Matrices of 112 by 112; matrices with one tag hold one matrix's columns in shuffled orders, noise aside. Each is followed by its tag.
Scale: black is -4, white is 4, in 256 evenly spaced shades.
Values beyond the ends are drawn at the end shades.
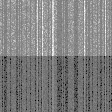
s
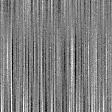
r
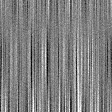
r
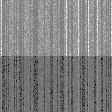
s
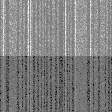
s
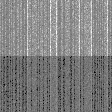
s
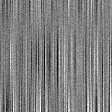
r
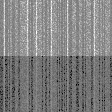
s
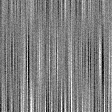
r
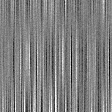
r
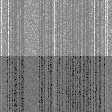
s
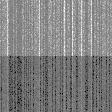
s
